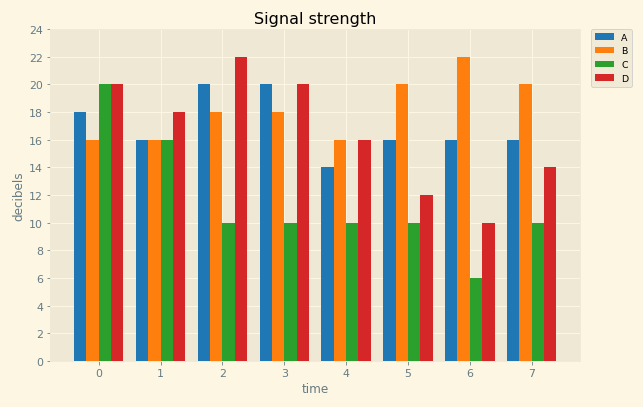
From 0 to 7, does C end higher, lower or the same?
lower
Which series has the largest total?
B
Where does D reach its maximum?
2
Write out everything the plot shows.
Title: Signal strength
x-axis: time, ticks 0 1 2 3 4 5 6 7
y-axis: decibels, ticks 0 2 4 6 8 10 12 14 16 18 20 22 24
Legend: A, B, C, D
Values:
A: 18 16 20 20 14 16 16 16
B: 16 16 18 18 16 20 22 20
C: 20 16 10 10 10 10 6 10
D: 20 18 22 20 16 12 10 14
